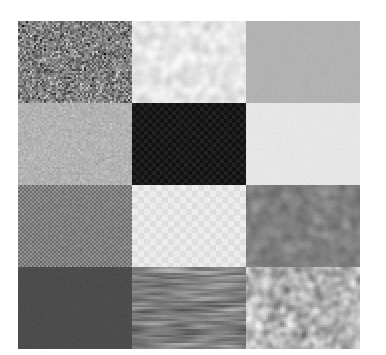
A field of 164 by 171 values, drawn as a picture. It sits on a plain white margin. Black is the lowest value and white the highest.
The table splits into 4 rows of 3 panels. Panel 1,1: middling, fine-grained, strong in contrast. Panel 1,2: very high, blotchy, faint in contrast. Panel 1,3: high, flat. Panel 2,1: high, fine-grained, faint in contrast. Panel 2,2: very low, checkered, faint in contrast. Panel 2,3: very high, flat. Panel 3,1: middling, checkered. Panel 3,2: very high, checkered, faint in contrast. Panel 3,3: middling, blotchy, faint in contrast. Panel 4,1: low, flat. Panel 4,2: middling, streaked across. Panel 4,3: high, blotchy.
